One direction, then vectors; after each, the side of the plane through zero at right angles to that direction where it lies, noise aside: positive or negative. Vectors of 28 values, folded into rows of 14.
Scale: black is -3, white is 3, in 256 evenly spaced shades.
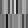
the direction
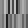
positive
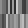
negative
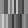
negative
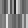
negative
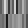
positive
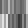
negative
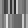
negative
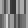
negative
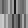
negative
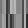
positive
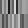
positive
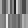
negative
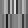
positive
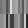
positive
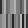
positive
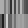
negative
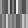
negative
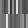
negative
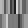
negative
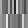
negative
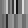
positive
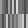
negative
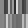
negative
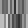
negative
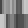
positive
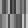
negative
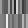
negative
